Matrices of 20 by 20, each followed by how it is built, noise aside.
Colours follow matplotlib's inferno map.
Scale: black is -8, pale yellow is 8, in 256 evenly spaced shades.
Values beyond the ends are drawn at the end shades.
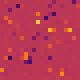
sparse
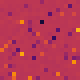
sparse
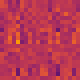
low rank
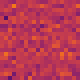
low rank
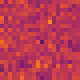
low rank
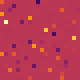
sparse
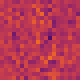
low rank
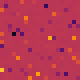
sparse
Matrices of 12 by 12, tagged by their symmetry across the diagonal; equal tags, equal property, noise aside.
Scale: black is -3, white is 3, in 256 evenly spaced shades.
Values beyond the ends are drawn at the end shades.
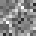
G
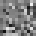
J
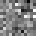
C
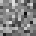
C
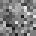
J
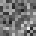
G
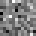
J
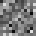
G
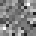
G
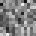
C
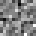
G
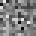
J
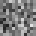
C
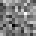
J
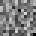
C
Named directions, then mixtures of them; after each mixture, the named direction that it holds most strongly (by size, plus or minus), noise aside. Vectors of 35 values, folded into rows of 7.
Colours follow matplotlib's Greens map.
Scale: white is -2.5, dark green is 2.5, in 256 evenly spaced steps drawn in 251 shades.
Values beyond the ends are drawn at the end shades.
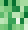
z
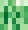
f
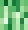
z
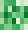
f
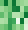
z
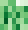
f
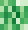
f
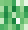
f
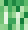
z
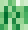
f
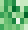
z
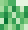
f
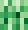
f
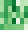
z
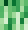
z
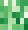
z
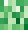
z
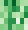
z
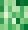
f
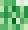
f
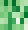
z
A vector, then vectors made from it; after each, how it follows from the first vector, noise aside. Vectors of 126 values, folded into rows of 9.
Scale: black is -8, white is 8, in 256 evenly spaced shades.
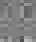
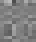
reversed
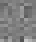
copied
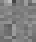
reversed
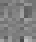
copied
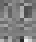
scaled up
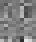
scaled up
